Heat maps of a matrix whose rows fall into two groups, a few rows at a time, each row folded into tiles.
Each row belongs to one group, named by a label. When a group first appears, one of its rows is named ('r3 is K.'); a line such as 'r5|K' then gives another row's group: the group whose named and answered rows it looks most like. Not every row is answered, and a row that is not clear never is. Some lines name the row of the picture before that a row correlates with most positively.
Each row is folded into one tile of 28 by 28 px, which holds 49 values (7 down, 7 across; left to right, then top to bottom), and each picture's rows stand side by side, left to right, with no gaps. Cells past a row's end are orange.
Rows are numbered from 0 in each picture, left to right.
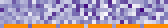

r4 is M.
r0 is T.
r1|T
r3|T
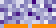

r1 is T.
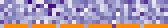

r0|M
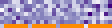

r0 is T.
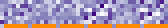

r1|M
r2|M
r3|M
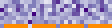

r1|M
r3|T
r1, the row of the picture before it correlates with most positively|0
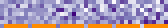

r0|M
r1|T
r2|M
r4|M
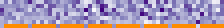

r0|T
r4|T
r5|T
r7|M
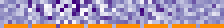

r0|M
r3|T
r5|T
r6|T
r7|M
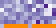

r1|M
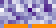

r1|T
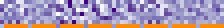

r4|T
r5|M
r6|T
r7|T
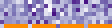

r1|M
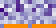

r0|T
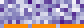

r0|M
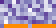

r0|T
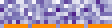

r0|M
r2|M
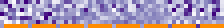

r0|T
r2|M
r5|M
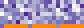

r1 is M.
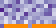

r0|T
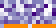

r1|M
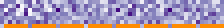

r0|M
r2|T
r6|T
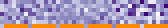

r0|T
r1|T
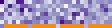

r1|M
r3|T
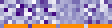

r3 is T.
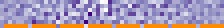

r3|M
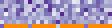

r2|M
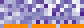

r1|M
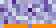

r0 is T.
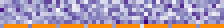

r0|T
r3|M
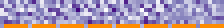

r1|T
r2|T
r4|T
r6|M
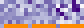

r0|M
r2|T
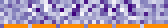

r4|T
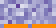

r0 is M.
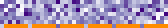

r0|M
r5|T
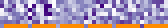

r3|M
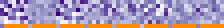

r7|T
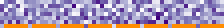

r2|M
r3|M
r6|M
